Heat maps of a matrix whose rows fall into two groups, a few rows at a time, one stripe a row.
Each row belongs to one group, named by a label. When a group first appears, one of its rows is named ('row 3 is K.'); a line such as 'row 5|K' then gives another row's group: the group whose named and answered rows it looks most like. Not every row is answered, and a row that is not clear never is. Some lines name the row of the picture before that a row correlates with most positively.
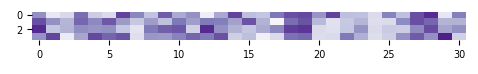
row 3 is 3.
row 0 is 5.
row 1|3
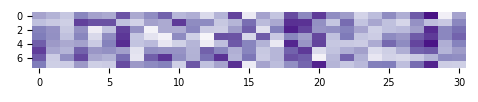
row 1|3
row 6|3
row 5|3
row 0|5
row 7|5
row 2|5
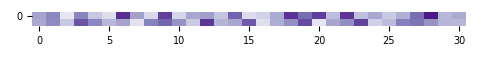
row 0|5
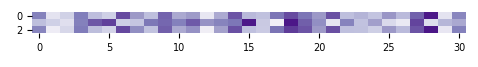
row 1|3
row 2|5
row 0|5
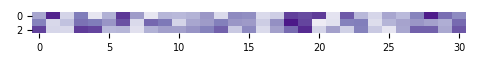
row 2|3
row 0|5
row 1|3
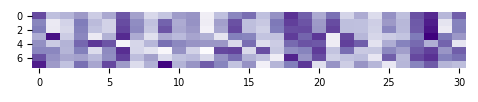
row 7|3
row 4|3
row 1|5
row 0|5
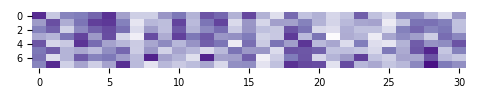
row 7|5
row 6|3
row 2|3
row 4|3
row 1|3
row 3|3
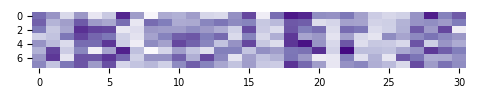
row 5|5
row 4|3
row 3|3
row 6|3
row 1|3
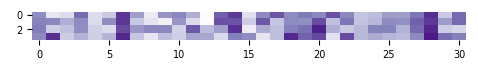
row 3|5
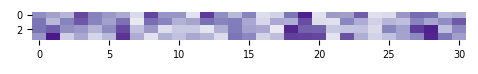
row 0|3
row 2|5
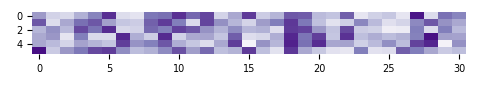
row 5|3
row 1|3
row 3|5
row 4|5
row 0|3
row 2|3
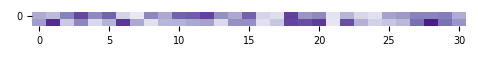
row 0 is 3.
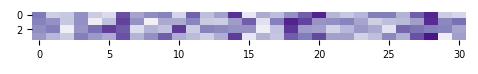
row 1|5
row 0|5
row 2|3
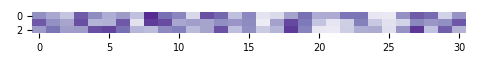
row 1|3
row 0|3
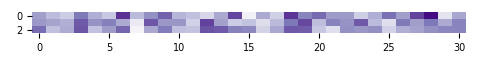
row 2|3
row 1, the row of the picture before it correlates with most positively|0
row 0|5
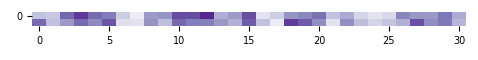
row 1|3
